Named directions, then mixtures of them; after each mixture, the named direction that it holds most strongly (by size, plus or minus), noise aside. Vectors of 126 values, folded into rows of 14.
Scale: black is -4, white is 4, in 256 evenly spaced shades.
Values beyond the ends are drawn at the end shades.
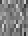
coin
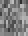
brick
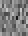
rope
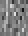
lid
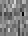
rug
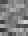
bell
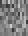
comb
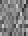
coin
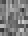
bell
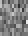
comb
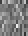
coin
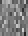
coin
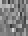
comb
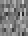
comb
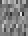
coin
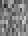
brick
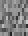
rope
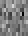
rug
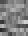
bell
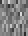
coin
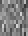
coin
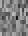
rope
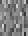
coin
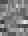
bell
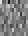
comb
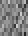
coin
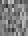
comb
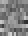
bell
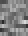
bell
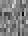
rug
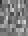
comb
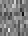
rug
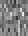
rug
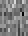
rug
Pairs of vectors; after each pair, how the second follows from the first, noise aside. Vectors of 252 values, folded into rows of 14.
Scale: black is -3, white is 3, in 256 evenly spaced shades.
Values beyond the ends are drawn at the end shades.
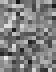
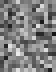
shuffled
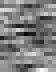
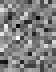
shuffled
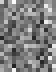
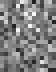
shuffled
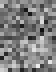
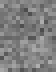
shrunk
